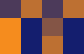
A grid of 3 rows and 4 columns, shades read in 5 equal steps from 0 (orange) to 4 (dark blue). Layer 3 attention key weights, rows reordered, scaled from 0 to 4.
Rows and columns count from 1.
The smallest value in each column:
0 1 1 1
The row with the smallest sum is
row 1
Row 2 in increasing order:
0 2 4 4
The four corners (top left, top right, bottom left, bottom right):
3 1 0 4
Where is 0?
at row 2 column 1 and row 3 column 1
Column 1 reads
3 0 0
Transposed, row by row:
3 0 0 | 1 4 4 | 3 2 1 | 1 4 4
